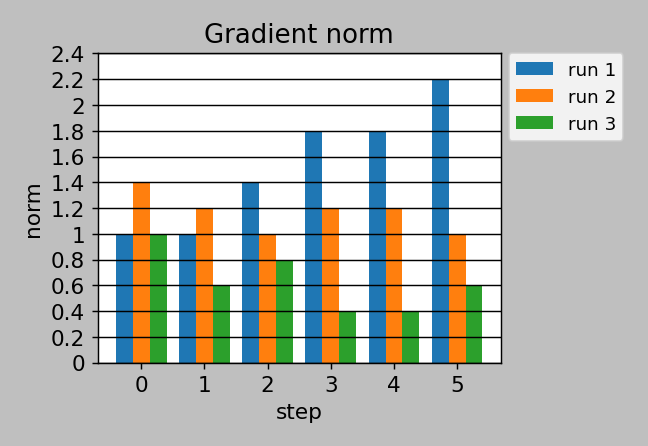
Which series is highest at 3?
run 1
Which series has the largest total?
run 1
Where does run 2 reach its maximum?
0
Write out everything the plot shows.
Title: Gradient norm
x-axis: step, ticks 0 1 2 3 4 5
y-axis: norm, ticks 0 0.2 0.4 0.6 0.8 1 1.2 1.4 1.6 1.8 2 2.2 2.4
Legend: run 1, run 2, run 3
Values:
run 1: 1 1 1.4 1.8 1.8 2.2
run 2: 1.4 1.2 1 1.2 1.2 1
run 3: 1 0.6 0.8 0.4 0.4 0.6
